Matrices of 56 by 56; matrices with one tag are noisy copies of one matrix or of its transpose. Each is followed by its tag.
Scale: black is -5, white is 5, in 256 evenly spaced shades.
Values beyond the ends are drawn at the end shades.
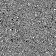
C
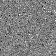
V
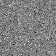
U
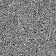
U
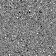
C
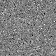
U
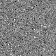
V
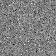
U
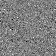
C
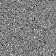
V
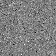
U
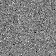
U
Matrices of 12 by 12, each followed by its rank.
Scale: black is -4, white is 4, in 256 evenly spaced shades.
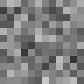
full rank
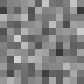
full rank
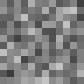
full rank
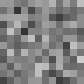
full rank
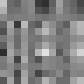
two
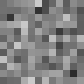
full rank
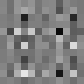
two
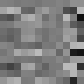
two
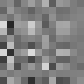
two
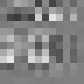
two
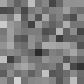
full rank
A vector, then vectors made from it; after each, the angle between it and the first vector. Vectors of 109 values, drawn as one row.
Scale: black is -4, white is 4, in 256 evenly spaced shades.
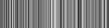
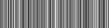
partly aligned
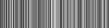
nearly parallel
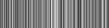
nearly parallel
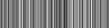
orthogonal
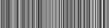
partly aligned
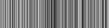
nearly opposite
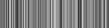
nearly parallel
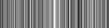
partly aligned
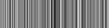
nearly opposite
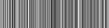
nearly opposite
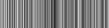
nearly opposite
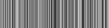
nearly opposite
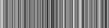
partly opposed
